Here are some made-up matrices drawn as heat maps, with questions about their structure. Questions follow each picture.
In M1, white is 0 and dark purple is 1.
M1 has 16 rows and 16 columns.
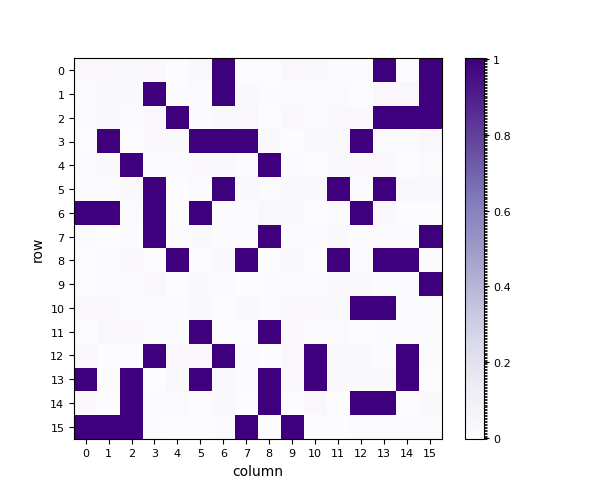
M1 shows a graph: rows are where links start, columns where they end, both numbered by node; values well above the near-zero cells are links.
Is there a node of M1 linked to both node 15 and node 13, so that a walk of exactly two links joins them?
yes
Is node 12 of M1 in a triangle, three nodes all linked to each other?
yes
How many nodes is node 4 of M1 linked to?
2
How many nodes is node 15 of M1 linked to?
5
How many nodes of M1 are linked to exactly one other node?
1
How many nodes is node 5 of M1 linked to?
4
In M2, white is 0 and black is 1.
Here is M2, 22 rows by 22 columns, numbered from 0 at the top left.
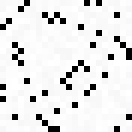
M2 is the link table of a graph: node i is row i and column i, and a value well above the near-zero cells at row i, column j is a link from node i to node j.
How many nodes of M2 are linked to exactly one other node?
6
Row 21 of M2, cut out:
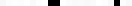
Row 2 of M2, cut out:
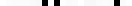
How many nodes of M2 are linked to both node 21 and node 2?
2
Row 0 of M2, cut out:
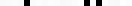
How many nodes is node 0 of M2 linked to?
3
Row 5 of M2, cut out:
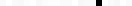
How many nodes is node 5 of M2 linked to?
1
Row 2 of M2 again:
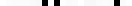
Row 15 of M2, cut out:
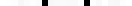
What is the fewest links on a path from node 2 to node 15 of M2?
2
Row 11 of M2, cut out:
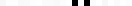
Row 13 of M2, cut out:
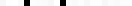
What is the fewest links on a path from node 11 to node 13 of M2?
4
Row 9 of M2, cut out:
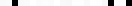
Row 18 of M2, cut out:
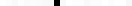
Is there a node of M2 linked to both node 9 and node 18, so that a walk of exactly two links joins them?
no
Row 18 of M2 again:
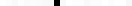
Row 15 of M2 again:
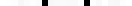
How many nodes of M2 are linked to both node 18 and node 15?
0
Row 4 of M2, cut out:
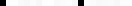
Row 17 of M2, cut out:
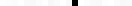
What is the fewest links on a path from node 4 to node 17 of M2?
5
